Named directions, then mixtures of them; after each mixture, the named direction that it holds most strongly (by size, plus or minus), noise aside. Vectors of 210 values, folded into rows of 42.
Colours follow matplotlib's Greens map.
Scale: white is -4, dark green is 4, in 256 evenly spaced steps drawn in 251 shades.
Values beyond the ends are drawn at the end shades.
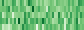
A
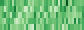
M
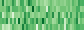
A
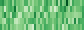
M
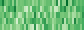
M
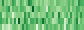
A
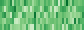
M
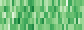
M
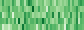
A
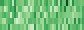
M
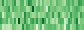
A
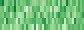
M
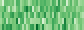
A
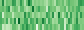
A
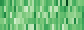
M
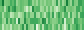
A
